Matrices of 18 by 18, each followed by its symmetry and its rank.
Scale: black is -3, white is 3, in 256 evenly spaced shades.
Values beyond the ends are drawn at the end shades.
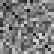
symmetric, full rank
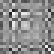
symmetric, rank three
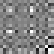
symmetric, rank two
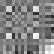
symmetric, rank two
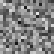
neither, full rank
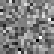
antisymmetric, full rank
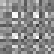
symmetric, rank three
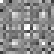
symmetric, rank three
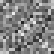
symmetric, full rank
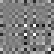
symmetric, rank two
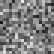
antisymmetric, full rank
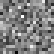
neither, full rank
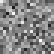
symmetric, full rank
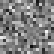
antisymmetric, full rank
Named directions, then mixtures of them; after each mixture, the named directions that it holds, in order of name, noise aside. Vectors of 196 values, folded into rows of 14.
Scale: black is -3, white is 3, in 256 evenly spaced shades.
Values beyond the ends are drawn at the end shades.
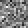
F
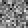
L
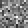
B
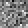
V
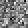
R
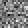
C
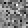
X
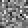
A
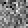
R, V, X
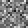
A, F, R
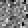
F, R, V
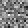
C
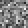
B, F, R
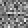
C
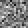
F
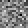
A, V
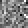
A, B, R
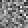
A, B, V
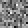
X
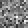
B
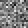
F, L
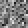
R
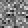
C, F, L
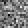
B, C, F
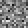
B, L
